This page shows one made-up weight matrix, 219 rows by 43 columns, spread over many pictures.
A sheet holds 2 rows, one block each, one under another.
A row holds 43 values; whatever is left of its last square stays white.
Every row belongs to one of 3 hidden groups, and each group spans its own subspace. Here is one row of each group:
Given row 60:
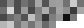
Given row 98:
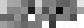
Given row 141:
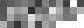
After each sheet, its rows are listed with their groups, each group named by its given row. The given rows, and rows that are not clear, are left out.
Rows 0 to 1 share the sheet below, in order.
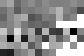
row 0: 98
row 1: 60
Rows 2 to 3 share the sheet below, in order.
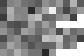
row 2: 141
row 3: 98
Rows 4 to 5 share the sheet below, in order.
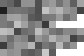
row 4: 98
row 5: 98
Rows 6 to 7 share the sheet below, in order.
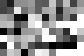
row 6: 98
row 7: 60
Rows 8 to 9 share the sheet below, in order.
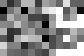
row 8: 98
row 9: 141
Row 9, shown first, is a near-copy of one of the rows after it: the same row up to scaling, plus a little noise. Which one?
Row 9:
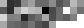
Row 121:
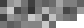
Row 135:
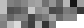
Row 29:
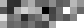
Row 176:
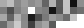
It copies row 29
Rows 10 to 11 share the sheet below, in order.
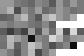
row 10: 98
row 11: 141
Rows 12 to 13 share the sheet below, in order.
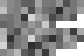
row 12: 98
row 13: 141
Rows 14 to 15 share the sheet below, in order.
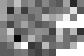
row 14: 60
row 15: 98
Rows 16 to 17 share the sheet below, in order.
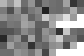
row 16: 60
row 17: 98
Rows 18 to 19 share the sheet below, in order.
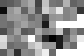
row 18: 98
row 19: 98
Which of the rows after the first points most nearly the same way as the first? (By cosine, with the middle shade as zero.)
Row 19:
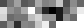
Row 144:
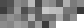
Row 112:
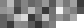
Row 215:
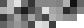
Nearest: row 215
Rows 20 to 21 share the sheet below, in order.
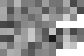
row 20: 60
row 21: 141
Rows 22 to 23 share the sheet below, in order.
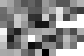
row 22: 98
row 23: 141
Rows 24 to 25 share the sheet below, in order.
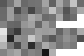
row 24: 141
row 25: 141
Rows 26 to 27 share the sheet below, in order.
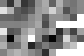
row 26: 141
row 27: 141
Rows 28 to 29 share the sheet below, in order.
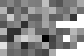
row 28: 60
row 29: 141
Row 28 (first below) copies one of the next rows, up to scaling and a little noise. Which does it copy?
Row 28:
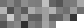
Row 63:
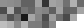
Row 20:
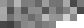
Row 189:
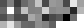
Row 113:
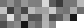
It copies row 113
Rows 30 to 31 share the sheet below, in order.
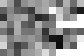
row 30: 98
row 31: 98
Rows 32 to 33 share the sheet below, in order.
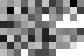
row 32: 60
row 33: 60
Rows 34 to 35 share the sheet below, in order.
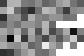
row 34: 141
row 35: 60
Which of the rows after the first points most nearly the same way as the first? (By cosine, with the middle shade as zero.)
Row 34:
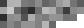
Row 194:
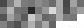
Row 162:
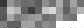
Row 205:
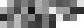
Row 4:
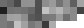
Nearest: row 194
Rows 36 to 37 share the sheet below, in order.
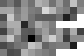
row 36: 60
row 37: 141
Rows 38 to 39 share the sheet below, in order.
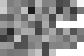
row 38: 98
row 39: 98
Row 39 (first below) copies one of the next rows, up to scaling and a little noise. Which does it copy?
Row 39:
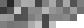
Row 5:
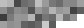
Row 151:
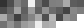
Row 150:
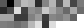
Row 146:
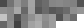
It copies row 150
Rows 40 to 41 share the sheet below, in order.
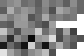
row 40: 98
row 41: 98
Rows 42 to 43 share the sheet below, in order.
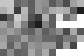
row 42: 98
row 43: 98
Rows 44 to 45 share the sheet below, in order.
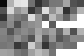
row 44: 141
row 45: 98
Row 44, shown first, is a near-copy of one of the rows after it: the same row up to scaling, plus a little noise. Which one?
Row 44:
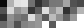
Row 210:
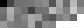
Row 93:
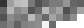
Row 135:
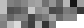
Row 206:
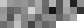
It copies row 93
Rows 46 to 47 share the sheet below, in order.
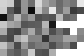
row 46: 98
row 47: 141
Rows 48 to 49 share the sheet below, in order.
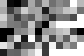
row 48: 141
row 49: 98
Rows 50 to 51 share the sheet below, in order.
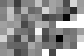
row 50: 60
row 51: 98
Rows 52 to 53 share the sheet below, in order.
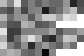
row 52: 60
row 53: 141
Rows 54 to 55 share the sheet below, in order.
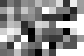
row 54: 60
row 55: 98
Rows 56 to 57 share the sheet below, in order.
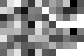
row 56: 141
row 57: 141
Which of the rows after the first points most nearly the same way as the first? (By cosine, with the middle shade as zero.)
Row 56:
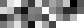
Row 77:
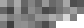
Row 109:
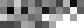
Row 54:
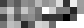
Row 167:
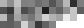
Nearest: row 54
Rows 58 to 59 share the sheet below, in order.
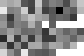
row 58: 98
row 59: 60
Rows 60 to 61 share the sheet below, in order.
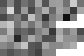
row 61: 98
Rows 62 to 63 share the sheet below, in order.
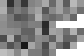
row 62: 141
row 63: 60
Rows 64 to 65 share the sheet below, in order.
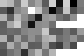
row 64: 141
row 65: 60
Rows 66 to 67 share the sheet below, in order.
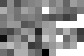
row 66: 60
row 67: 98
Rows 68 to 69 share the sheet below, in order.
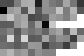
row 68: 98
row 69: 60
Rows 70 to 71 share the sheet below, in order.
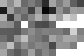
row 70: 60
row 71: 141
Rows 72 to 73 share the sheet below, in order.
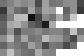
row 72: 98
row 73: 60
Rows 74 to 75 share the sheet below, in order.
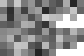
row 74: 60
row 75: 98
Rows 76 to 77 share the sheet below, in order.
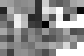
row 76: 98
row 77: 60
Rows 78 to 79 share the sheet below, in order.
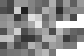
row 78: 98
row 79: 141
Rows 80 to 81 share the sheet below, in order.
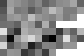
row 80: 141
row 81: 141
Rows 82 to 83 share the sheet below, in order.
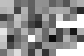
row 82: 98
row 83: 141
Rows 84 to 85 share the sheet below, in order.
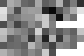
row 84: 98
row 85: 98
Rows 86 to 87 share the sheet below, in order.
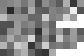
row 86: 60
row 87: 98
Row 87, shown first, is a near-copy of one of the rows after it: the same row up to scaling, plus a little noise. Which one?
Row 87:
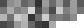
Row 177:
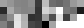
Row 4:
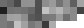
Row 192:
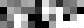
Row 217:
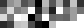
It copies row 217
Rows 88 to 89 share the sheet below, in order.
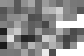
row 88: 98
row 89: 141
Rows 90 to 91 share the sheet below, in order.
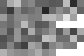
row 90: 60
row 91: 98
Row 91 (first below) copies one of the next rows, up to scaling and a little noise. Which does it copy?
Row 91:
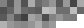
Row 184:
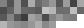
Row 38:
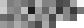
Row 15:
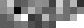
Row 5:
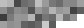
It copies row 184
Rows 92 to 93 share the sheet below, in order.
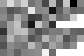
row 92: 141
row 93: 141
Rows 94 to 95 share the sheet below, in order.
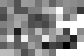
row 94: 98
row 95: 60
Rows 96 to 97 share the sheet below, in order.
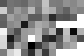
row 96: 60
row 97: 141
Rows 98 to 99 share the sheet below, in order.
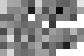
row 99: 60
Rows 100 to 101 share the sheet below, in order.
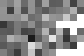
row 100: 60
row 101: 141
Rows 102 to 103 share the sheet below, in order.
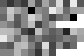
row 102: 141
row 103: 98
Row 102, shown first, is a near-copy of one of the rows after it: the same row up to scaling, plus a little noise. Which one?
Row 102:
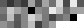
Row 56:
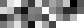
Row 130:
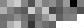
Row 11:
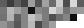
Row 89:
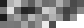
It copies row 11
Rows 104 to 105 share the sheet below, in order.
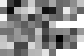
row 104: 141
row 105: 98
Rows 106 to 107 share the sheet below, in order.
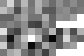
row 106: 98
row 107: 141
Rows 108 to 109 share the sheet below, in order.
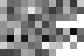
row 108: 141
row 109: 60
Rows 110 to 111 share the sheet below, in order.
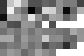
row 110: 141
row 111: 60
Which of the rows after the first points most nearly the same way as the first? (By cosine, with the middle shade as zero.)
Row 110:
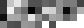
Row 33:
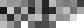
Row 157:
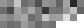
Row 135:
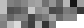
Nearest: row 33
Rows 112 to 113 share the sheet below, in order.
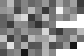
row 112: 98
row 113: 60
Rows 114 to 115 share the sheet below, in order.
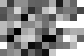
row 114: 98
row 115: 141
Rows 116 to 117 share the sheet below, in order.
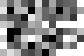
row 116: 98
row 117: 141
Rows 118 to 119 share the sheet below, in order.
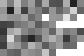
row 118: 60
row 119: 141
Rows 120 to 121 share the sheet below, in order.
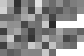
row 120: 98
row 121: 141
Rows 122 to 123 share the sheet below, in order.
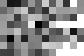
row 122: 141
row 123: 60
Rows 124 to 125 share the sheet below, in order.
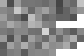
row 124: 98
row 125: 60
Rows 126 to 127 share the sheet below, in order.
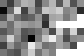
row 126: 98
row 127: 141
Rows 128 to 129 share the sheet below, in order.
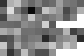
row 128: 141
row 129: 60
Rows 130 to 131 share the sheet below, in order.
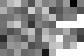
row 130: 141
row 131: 98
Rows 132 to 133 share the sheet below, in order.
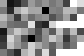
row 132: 141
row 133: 141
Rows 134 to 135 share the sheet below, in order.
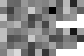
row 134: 141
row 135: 141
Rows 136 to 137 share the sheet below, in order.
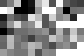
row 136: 141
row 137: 141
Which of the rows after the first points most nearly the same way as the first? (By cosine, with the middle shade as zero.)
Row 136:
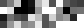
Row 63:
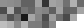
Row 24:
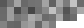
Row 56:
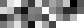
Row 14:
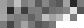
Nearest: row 56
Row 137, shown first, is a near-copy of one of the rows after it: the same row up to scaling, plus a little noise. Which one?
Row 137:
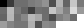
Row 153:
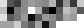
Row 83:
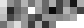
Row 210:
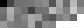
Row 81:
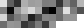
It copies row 210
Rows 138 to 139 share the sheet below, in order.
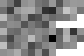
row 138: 141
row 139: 141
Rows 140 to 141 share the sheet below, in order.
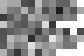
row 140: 98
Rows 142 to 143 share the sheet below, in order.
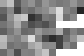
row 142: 98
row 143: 98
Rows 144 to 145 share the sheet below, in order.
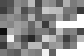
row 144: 98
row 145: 141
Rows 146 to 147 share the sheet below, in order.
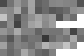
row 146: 98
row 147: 60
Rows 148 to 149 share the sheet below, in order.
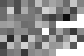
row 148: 60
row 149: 60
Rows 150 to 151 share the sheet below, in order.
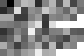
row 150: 98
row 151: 98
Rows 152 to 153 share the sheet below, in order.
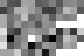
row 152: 141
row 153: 141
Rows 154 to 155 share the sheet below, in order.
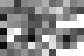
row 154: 98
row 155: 141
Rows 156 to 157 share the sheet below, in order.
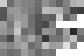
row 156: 98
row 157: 60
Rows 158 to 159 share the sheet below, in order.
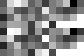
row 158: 141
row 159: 141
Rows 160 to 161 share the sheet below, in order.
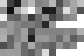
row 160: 141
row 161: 98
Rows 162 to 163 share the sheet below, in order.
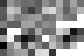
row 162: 141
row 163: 141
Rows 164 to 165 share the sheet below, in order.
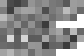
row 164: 141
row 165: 60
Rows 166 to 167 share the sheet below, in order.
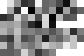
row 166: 98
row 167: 60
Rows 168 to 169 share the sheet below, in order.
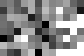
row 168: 98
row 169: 141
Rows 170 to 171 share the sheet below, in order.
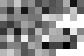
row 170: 60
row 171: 60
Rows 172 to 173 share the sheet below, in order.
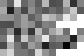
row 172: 60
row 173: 60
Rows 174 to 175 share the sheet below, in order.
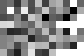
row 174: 60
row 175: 141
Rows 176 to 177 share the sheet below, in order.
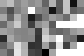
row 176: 141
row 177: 98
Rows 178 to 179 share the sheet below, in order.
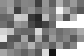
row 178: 98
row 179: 98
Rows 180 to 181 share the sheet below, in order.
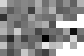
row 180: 98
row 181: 60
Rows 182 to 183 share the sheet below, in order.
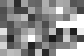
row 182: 98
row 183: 141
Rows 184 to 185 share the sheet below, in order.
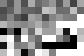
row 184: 98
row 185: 60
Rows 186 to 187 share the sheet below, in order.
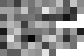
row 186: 60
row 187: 141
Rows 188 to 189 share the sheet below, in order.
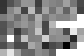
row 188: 98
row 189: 60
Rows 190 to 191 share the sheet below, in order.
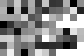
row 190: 60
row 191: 60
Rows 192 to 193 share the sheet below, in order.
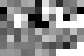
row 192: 98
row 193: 60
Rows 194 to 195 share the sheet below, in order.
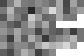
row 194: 141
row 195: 60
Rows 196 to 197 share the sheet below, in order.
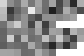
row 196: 141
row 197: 60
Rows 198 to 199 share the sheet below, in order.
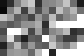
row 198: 98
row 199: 141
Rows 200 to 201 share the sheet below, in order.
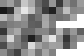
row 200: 141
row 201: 141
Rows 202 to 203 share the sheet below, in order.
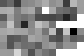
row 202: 60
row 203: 141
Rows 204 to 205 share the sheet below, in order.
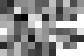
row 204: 98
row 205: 98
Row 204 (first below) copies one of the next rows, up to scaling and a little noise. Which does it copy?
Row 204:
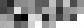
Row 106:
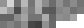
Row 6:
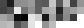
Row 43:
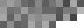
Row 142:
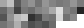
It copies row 6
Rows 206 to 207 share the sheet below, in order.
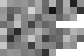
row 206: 141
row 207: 141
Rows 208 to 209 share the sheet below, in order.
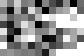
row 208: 60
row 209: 141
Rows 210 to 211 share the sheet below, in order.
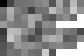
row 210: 141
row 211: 141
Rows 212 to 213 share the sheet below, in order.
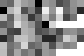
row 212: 98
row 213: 141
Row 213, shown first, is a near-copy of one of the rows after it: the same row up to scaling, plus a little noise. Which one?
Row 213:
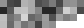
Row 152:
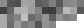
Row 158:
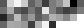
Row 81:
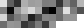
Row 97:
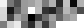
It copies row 152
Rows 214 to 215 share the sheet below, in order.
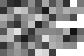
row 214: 141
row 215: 141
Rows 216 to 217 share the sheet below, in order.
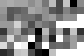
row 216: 141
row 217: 98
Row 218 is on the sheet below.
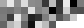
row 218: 141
